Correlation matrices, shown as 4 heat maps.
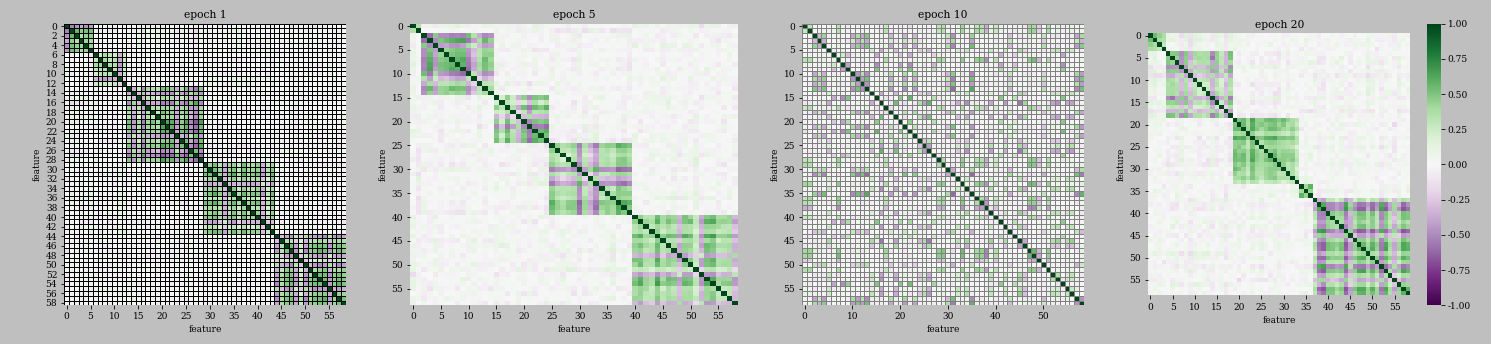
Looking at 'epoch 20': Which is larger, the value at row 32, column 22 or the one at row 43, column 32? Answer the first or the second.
the first
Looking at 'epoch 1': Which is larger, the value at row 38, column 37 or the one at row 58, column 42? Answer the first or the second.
the first
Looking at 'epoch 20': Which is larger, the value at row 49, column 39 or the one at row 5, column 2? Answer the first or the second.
the second
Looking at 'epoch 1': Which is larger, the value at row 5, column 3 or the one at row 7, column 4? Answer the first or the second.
the first
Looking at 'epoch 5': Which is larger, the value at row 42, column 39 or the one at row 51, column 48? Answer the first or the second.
the first
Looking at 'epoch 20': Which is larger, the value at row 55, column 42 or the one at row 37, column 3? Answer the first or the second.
the second
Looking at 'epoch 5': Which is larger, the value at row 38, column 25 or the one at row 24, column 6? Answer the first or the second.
the first
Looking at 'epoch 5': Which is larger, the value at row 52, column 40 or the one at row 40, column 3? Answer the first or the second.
the second
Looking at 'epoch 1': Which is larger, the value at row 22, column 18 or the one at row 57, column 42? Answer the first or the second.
the first
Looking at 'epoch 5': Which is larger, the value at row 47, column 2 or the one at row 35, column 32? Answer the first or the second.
the first
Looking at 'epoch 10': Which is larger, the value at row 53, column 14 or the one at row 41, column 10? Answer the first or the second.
the first
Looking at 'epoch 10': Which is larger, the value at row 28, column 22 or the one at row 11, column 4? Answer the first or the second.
the second
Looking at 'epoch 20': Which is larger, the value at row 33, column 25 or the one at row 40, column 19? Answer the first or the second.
the first
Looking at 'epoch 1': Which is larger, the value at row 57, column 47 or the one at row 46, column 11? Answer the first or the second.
the first
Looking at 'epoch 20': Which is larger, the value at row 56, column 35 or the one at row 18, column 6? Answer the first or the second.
the second
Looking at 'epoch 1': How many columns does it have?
59
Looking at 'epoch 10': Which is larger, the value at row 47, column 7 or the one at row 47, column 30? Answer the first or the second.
the first
